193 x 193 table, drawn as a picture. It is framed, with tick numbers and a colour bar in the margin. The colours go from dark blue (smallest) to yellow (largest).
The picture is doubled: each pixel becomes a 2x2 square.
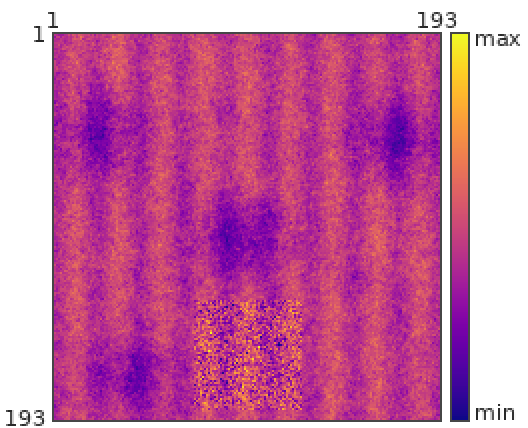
Stripes: upright, repeating 9 times. Roughest part: bottom middle. Slope: none. Odd patch: rougher, in the bottom middle. Dips: four. Odd rows or columns: none.
